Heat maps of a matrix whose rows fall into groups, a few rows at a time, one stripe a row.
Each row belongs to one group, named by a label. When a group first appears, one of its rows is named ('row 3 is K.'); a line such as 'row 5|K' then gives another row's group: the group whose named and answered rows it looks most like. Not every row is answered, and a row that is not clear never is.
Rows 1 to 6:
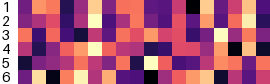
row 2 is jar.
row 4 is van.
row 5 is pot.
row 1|jar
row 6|van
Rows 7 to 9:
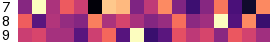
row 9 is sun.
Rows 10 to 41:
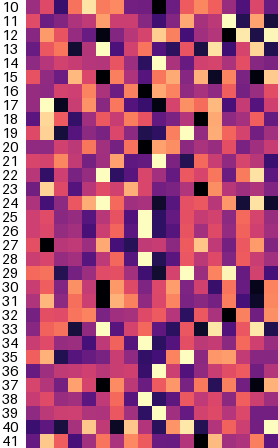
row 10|van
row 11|van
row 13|jar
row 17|van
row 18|jar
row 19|van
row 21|pot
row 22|jar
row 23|jar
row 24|van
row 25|sun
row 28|sun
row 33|jar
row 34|sun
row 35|van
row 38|sun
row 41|jar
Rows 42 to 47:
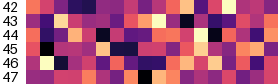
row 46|van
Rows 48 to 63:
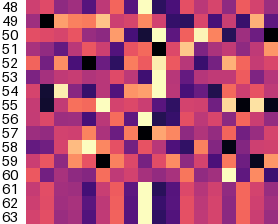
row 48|sun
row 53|pot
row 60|van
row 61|sun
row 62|sun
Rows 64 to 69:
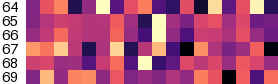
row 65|pot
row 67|pot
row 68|sun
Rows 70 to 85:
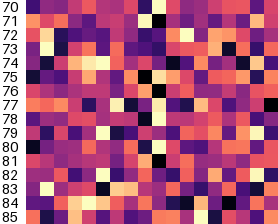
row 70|pot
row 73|van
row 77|pot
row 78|pot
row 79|jar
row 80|pot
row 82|jar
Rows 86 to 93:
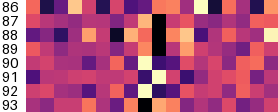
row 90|sun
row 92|sun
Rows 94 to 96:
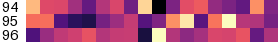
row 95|van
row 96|pot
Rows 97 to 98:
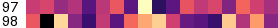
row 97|sun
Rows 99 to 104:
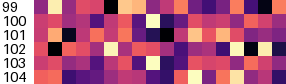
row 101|van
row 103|sun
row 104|van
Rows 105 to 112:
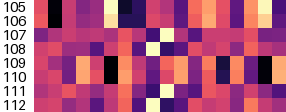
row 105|jar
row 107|pot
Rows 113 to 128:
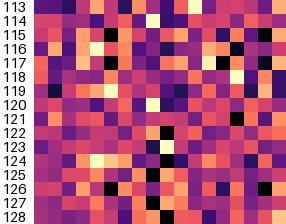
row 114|sun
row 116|van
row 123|pot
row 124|van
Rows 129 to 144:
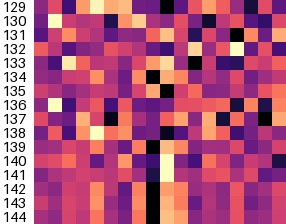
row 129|van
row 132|van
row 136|van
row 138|van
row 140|pot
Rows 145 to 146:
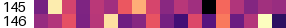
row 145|jar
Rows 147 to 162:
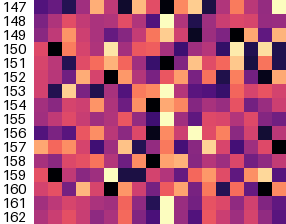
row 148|pot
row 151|van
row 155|pot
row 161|pot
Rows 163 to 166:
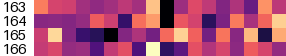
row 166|sun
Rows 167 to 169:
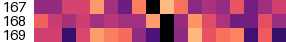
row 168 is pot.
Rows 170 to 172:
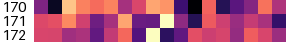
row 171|pot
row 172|sun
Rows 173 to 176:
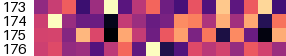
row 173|jar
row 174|van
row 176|sun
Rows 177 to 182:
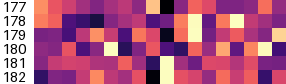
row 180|jar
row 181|pot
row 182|pot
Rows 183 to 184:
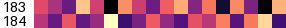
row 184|jar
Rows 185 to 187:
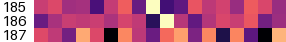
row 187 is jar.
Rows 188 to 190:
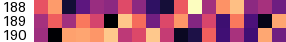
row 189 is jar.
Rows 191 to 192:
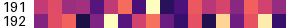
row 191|sun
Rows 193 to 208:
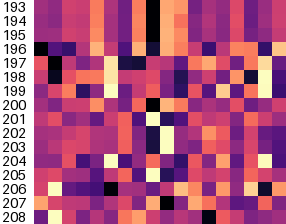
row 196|pot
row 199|jar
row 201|sun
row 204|jar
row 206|van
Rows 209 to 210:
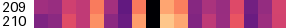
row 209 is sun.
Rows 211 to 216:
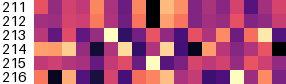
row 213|jar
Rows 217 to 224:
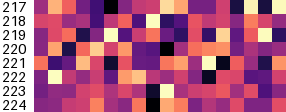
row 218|sun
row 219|jar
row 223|pot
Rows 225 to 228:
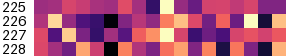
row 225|pot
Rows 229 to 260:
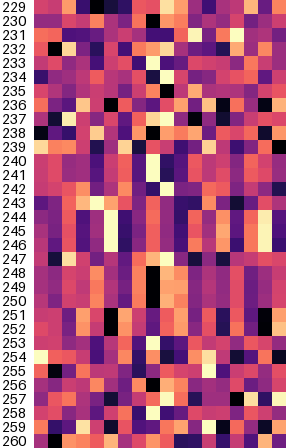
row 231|van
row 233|sun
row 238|pot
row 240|sun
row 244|jar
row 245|jar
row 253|sun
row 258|sun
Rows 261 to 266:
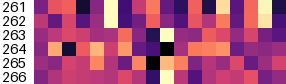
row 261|jar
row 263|pot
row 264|van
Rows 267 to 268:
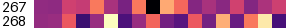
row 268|jar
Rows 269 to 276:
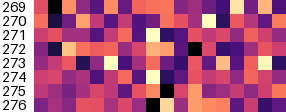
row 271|sun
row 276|pot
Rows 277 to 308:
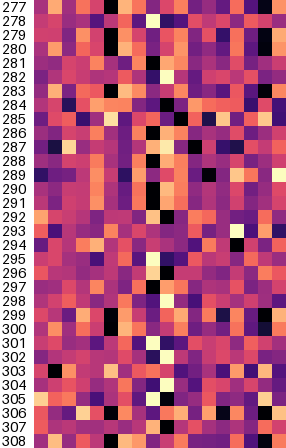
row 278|sun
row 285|jar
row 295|sun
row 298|pot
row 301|sun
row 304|pot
